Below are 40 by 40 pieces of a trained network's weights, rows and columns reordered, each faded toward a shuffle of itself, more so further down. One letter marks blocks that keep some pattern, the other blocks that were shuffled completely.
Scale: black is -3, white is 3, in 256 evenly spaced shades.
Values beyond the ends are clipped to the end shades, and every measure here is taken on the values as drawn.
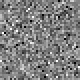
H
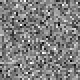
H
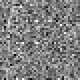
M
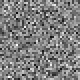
H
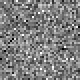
H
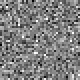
H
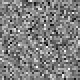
H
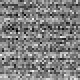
M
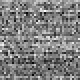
M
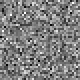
H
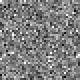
H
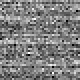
M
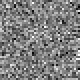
M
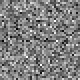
H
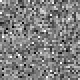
H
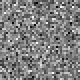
H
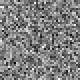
H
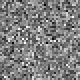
H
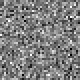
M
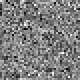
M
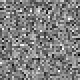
H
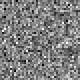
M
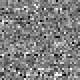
M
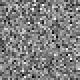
M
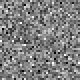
H
